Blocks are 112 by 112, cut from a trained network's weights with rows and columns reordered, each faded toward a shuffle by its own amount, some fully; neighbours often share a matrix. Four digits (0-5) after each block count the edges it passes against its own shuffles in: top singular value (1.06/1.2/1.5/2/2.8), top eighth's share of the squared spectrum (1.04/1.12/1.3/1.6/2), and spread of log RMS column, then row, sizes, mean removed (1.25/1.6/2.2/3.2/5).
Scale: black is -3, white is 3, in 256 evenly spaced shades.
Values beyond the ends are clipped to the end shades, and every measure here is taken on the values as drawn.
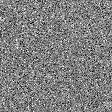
0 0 0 0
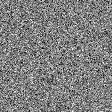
2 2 0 0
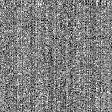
3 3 0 2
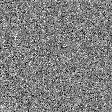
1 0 0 0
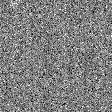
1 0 0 0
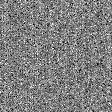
2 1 0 0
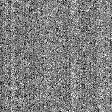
3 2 1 1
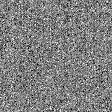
1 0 0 0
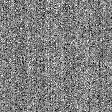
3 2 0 1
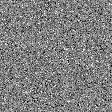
0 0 0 0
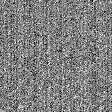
3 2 1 1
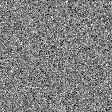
0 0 0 0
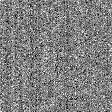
2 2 0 1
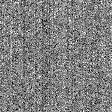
3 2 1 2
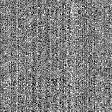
4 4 1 3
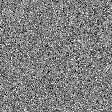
1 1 0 0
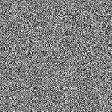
4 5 1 3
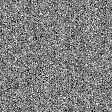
1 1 0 0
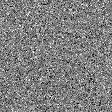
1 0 0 0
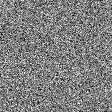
0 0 0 0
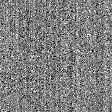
3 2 0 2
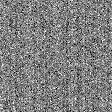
2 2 0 0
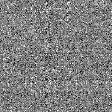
3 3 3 0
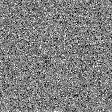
1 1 1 0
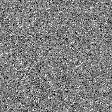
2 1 1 0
